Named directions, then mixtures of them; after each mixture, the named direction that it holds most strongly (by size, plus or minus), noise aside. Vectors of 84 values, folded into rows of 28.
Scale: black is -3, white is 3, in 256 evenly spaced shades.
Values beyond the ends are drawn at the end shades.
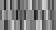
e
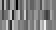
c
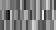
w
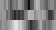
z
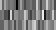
w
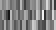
w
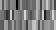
w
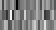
c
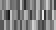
w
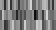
e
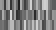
e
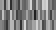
e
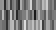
e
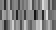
e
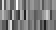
c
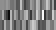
w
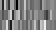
c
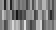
e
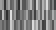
w
